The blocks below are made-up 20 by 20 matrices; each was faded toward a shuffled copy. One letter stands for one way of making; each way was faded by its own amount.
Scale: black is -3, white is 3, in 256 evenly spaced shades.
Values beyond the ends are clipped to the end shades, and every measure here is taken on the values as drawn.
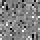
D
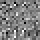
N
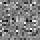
N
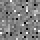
D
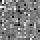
D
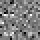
N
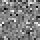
D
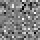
N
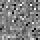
D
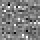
N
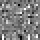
N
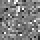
D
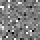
D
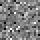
D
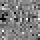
N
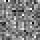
N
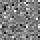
N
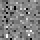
D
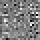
N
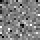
D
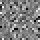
N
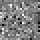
D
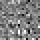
N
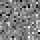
D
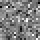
D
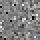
D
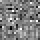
N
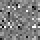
N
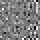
N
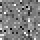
D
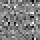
N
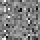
N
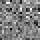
N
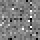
D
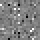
D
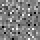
D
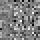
N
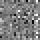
N
